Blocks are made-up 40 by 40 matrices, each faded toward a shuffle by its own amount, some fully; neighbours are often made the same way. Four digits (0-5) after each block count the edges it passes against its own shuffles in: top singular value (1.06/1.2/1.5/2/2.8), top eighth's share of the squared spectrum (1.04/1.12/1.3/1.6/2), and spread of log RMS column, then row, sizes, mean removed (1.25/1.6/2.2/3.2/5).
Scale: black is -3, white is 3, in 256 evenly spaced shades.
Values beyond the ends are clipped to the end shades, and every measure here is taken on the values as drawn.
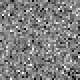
0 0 0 0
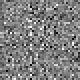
3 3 1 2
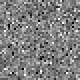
0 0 0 0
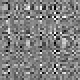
4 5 3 3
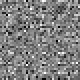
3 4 2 2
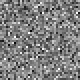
0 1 0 0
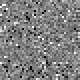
0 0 0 0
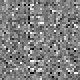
3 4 2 1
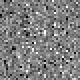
3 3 1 0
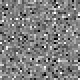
3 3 1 1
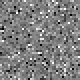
0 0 0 0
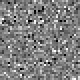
3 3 1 1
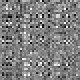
4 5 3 3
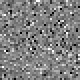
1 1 0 0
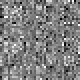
4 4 2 2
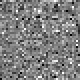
3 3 2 1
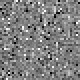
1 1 0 0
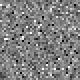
0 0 0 1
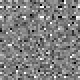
3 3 1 2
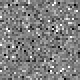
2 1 0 0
